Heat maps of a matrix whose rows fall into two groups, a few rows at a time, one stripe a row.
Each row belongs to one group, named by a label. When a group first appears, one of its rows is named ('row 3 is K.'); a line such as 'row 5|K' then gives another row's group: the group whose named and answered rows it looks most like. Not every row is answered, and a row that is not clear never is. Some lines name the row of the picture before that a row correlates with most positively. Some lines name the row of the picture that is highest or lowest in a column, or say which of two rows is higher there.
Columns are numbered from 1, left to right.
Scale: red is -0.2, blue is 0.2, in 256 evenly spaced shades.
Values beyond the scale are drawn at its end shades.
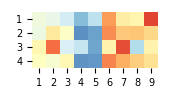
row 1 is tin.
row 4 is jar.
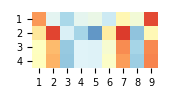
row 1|tin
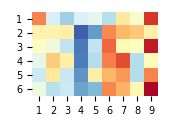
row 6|tin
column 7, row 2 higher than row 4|Yes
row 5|tin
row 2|jar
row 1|tin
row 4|jar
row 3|tin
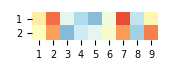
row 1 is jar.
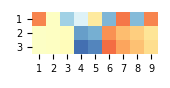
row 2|jar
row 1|tin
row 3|jar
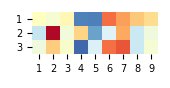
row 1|jar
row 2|jar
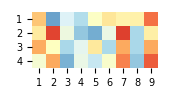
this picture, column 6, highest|3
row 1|tin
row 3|tin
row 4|tin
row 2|jar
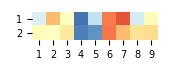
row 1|jar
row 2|jar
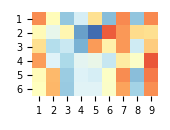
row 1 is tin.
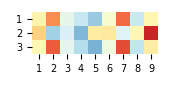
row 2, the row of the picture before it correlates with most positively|4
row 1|jar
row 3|jar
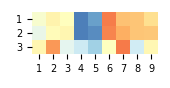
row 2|jar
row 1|jar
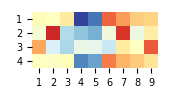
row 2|jar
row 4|jar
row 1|jar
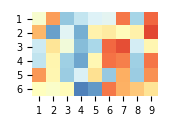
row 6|jar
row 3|jar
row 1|tin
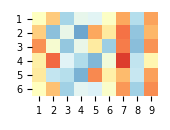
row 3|tin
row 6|tin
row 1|tin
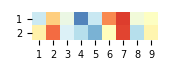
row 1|jar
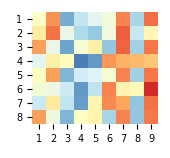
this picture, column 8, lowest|4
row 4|jar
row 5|tin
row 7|tin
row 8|tin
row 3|tin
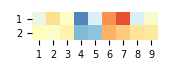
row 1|jar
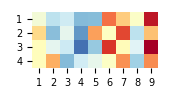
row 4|tin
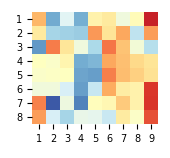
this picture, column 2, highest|7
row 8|tin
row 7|tin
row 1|tin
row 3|jar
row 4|jar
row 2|tin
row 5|jar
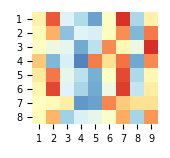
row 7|jar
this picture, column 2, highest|4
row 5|jar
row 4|tin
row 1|jar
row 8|tin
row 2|tin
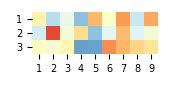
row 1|tin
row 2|jar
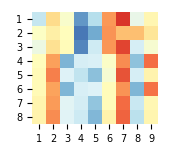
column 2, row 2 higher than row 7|Yes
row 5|jar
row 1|jar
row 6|tin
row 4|tin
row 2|jar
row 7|jar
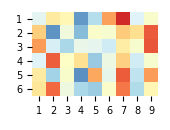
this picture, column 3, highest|3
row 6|jar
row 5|tin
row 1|jar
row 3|tin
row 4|jar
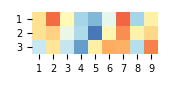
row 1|jar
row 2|jar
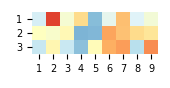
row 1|jar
